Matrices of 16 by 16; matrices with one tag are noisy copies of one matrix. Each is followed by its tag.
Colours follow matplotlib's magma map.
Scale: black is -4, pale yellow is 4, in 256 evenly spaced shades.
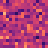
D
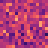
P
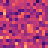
D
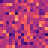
P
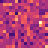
P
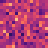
P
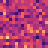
D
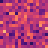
P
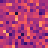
P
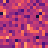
D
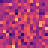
P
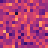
P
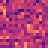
D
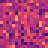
P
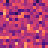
D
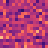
D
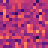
D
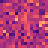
P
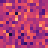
P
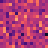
P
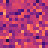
D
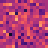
P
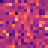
P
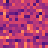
D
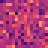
P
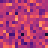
P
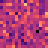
P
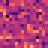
D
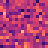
D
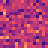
D
